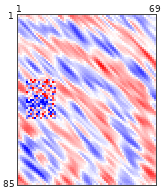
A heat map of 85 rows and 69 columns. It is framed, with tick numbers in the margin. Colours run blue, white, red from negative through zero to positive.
Mirror symmetry: none. Histogram: bell-shaped. Average level on the scale: 50%. Rings: centred on the bottom left. Odd patch: rougher, in the middle left. Roughest part: middle left.
